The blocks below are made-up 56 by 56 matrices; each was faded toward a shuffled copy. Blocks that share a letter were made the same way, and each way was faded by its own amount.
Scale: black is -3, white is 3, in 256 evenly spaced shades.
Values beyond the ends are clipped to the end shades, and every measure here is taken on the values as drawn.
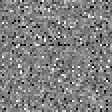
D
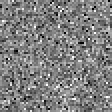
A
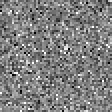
A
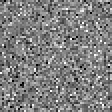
A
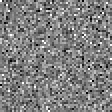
A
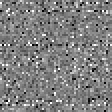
D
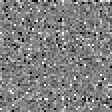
D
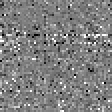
D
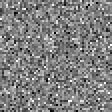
A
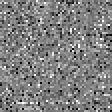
D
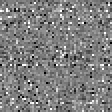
D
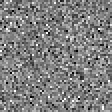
A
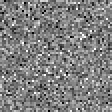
A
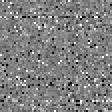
D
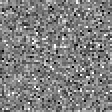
A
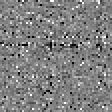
D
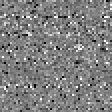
D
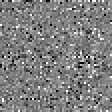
D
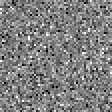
A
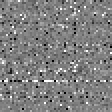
D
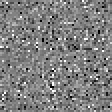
D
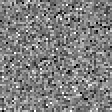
A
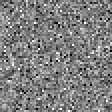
A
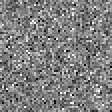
A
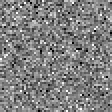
A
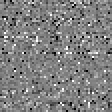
D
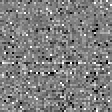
D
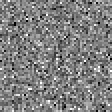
A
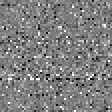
D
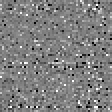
D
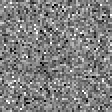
A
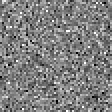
A
